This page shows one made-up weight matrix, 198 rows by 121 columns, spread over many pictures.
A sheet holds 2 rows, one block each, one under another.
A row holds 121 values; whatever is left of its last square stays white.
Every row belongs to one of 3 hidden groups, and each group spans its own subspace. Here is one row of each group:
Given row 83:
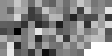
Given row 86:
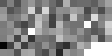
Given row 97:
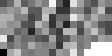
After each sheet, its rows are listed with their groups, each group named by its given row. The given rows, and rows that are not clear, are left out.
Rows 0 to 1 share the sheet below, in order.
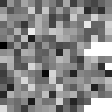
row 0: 86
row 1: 97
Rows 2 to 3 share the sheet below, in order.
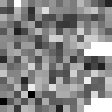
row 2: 83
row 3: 86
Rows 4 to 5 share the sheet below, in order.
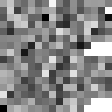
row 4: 97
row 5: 97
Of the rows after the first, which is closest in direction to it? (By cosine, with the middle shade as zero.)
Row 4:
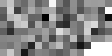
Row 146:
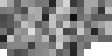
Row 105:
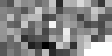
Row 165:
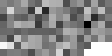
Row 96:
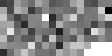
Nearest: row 146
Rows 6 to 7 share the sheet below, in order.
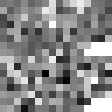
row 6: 83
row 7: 97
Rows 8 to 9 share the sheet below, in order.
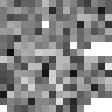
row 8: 83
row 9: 97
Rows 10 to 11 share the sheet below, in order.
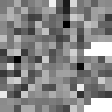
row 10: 97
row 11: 86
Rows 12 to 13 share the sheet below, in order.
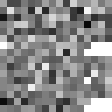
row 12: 86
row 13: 86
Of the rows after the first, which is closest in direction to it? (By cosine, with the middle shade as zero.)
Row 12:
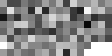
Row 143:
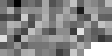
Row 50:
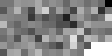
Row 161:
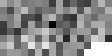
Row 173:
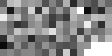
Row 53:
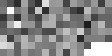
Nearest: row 53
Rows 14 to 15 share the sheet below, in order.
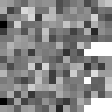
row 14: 83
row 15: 86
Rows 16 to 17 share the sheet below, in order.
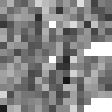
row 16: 83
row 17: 97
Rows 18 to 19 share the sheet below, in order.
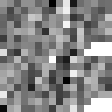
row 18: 97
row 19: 97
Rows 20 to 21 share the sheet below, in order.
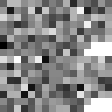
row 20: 86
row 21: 86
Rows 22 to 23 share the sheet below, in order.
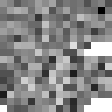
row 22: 83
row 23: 97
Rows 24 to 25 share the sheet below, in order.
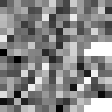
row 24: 97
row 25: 86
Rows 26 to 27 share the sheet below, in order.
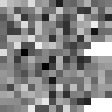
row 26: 97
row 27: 83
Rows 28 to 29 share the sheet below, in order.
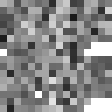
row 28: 97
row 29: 83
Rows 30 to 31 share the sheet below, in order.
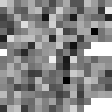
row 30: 97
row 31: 97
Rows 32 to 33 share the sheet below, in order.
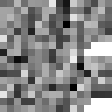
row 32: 97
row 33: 86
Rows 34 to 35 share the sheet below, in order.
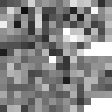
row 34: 83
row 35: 97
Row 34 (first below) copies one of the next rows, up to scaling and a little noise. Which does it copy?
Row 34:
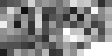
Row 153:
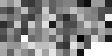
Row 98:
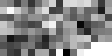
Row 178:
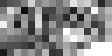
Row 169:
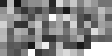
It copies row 178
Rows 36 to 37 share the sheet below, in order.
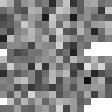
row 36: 97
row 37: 86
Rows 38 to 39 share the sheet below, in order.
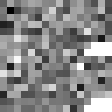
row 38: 83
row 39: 86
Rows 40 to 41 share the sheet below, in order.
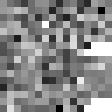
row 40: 83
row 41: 83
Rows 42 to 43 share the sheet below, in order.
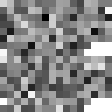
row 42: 97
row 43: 86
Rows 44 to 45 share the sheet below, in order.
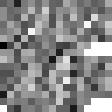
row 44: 86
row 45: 97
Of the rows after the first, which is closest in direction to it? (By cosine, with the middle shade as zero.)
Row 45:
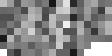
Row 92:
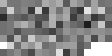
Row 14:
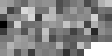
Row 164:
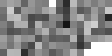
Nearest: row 14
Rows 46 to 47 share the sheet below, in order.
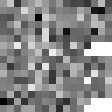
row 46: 83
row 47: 86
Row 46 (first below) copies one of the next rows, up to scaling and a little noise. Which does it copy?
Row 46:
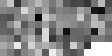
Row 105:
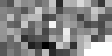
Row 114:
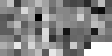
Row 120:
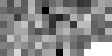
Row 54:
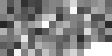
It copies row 114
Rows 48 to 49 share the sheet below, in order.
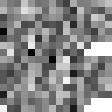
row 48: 83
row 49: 97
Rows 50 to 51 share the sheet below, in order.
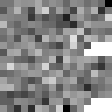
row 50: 83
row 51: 83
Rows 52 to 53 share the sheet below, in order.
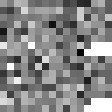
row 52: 83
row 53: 86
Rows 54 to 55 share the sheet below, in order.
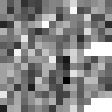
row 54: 83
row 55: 97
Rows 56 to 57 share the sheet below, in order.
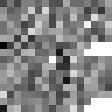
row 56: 86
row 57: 97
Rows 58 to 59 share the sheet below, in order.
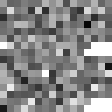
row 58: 86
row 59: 97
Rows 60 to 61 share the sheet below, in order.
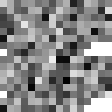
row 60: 97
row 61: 97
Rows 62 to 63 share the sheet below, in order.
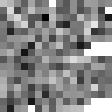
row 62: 97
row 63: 83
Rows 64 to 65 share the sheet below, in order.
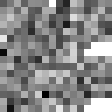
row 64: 97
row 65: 83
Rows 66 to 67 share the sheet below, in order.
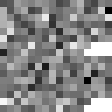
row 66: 97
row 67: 86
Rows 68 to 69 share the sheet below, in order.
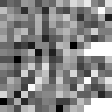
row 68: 83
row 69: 86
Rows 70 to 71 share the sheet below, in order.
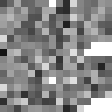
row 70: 97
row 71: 83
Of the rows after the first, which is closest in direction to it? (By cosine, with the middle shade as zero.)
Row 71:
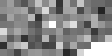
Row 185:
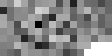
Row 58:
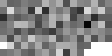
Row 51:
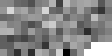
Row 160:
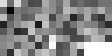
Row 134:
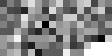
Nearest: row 51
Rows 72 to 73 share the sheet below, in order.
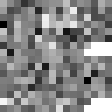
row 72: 83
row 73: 86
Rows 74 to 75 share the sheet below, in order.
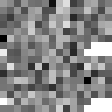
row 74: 97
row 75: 86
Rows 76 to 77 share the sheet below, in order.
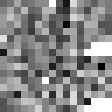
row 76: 97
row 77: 83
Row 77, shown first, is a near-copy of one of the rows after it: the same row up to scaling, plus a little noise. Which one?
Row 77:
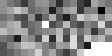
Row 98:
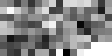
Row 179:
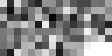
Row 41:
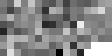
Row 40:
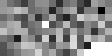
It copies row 40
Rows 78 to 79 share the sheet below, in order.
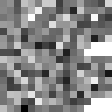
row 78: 83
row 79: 97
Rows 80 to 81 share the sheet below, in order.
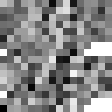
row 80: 97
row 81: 97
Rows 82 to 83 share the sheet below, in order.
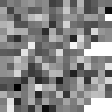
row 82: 97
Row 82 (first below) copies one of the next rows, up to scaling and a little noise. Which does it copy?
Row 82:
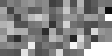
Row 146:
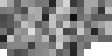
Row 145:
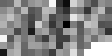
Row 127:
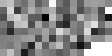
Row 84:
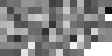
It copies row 84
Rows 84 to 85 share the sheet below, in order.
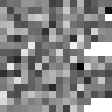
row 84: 97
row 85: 86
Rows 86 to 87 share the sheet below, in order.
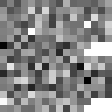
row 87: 86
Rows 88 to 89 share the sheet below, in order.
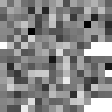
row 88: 86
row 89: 97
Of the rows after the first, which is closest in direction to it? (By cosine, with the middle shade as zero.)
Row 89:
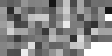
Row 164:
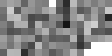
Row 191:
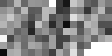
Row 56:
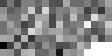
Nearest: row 56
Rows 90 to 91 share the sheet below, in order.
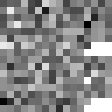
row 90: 86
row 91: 86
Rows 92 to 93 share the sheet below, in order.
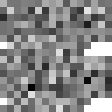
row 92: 86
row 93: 86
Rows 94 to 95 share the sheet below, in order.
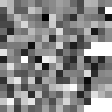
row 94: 97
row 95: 86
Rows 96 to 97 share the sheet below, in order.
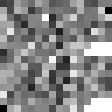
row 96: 97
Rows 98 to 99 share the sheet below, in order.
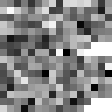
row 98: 83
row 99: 97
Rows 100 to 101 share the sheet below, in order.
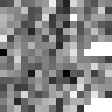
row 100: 97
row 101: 83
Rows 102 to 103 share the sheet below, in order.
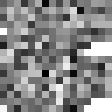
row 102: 83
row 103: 97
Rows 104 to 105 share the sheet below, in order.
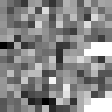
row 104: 86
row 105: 83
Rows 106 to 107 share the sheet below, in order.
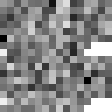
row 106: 97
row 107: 86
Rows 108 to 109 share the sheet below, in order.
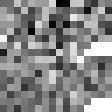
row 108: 97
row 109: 83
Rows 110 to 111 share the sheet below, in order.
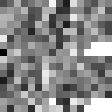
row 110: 97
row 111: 83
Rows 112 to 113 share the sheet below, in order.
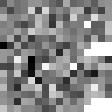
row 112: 86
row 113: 83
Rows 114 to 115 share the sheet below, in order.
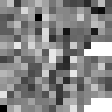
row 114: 83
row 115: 97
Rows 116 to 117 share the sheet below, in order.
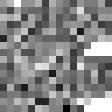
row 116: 86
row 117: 83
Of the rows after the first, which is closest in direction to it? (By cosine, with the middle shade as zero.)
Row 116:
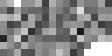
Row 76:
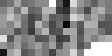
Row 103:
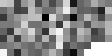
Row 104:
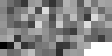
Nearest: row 76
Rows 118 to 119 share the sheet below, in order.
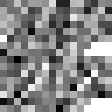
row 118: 97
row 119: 86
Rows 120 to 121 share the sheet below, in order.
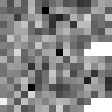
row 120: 83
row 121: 86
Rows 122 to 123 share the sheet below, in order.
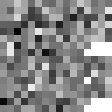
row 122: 83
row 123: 86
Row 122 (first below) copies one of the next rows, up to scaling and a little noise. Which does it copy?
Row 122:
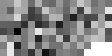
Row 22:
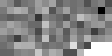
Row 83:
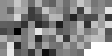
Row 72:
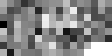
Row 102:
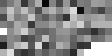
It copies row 83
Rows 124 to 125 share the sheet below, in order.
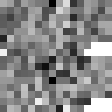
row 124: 97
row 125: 83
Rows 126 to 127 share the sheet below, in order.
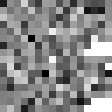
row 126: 86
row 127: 97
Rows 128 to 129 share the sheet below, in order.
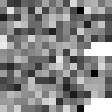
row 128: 86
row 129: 83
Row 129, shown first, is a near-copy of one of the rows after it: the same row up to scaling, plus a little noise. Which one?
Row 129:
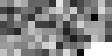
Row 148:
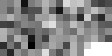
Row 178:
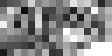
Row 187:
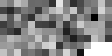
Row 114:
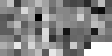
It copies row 187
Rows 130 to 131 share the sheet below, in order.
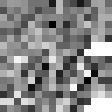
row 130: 83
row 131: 86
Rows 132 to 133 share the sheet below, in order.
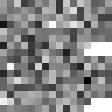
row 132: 83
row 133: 86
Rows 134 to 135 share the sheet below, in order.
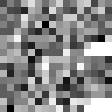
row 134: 83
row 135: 83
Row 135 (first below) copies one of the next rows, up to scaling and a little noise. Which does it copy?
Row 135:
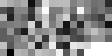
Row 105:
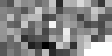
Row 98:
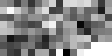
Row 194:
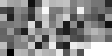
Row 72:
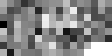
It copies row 194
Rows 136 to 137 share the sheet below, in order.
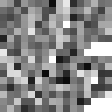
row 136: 97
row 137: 97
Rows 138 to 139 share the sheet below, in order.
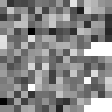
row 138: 86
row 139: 86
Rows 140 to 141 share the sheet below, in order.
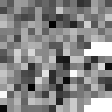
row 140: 83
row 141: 97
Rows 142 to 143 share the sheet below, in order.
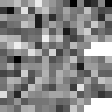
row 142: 83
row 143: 86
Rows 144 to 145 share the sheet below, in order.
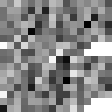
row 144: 86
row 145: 97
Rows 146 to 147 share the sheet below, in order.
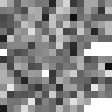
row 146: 97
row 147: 97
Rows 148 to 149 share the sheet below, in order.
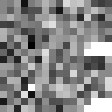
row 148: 83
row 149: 86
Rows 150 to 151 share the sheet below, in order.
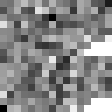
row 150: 83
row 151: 97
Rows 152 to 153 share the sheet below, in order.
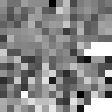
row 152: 97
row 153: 83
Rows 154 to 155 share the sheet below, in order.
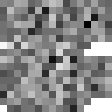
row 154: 86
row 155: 97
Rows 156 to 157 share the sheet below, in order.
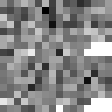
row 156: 83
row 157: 86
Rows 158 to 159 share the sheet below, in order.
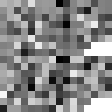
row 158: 97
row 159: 97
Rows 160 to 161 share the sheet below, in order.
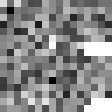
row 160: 83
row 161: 83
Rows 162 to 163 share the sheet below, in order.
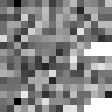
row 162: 86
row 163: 83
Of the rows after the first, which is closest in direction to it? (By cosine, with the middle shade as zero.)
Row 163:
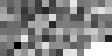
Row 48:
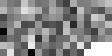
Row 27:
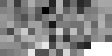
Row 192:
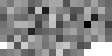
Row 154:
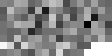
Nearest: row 27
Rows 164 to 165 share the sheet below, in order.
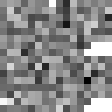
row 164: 97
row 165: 86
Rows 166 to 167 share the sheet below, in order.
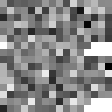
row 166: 86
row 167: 97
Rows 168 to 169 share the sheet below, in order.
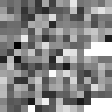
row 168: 83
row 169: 83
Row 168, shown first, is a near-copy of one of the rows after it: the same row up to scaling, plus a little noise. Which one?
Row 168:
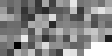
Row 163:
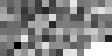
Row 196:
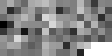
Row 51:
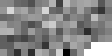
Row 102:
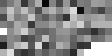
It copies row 163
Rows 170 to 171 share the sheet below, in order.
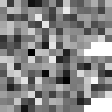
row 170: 83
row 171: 97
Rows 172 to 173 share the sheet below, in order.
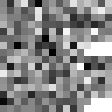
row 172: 83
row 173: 86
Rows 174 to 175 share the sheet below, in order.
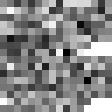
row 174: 83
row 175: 86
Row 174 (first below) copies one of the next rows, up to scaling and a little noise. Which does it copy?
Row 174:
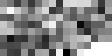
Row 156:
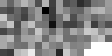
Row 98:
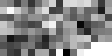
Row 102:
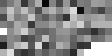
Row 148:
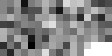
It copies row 98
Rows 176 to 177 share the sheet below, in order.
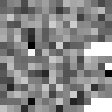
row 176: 83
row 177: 97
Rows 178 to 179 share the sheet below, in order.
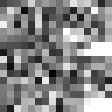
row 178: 83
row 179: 83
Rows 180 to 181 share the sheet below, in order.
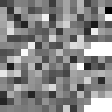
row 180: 97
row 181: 86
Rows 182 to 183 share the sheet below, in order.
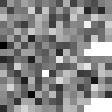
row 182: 86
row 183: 97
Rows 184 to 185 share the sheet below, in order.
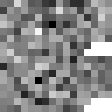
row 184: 83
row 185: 83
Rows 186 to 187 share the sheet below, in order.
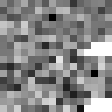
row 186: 83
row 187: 83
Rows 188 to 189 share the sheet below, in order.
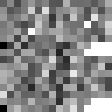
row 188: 86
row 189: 97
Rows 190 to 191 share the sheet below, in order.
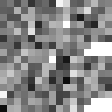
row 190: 97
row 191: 97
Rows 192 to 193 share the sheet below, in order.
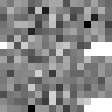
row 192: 86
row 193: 83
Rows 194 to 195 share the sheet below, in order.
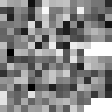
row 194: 83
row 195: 86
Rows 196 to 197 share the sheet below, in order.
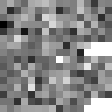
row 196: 83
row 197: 97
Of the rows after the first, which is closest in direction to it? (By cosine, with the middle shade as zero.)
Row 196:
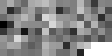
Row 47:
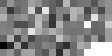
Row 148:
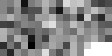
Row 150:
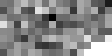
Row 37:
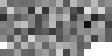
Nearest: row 148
